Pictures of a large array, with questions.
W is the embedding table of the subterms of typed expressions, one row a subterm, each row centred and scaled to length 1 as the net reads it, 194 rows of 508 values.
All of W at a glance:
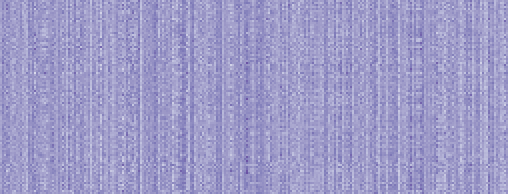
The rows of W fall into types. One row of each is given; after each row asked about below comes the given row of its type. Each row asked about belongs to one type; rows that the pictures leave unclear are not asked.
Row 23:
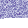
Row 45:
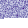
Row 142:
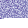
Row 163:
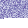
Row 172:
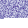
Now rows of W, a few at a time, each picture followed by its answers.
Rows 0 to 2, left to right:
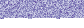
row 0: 45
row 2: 172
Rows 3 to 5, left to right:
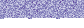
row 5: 163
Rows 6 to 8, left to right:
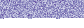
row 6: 163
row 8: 142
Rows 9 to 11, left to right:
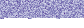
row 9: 163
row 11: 172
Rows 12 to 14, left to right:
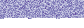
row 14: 23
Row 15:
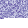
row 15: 163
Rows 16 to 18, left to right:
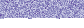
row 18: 163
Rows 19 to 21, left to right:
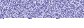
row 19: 163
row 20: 163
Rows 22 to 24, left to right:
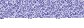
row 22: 163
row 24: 23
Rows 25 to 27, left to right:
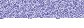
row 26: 23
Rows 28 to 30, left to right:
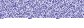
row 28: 23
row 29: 45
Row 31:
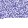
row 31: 23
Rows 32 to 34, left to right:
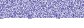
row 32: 23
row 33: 172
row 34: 45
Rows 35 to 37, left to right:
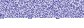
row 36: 172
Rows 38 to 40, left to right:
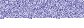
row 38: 142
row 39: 45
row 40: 23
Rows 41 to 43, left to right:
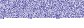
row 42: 45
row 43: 172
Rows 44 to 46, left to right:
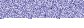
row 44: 142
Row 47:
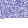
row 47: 163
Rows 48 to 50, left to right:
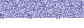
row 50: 142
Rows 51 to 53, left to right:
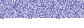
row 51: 163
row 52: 142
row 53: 163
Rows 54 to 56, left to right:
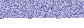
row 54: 142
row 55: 172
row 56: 23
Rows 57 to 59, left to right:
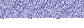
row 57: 163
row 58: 45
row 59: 45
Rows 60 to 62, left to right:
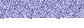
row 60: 163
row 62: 163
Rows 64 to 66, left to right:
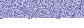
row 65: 142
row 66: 172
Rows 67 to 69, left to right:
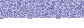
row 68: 23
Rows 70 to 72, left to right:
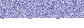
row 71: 23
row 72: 163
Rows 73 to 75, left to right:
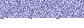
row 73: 163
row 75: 45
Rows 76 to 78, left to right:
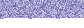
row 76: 23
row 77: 163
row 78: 163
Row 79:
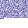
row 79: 142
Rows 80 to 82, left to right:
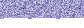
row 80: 23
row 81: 163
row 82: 172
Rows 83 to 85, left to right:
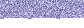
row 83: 142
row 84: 45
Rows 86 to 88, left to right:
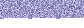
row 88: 172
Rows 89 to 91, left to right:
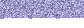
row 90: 172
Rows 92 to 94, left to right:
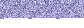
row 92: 163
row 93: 163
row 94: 163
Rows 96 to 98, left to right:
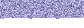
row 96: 23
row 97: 172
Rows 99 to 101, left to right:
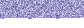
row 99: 45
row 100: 163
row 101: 172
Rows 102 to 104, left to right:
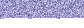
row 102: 23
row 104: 45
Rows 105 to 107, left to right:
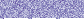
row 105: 163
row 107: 142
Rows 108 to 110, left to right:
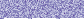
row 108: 142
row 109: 163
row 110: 172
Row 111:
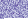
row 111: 163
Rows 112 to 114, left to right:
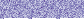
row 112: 163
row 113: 172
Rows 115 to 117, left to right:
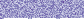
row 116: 142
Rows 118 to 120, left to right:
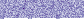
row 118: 172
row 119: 142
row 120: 172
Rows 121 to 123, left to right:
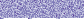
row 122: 142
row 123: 45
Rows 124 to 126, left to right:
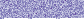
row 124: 142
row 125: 45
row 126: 23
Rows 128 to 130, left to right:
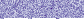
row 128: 163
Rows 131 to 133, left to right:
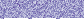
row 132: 45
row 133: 142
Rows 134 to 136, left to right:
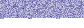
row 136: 142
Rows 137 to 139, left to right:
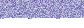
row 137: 23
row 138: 142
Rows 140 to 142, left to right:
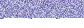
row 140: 45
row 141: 163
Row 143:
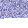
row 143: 23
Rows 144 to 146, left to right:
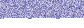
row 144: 142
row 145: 45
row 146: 172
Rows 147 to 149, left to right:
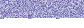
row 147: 142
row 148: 172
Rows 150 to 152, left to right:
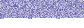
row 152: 23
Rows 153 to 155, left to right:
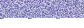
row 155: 23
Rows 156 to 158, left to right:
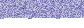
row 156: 23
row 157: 142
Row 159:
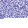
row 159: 172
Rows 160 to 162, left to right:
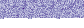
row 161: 142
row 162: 45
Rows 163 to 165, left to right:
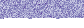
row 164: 45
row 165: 45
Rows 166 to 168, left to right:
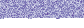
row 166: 142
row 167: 23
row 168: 45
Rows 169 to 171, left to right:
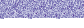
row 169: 163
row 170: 45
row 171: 45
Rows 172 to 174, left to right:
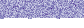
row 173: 23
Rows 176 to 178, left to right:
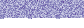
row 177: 163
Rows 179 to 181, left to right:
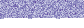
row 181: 23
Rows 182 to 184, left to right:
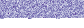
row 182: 172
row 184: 23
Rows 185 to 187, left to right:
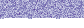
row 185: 23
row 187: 142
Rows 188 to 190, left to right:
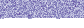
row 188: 23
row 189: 172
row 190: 163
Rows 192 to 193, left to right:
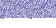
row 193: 45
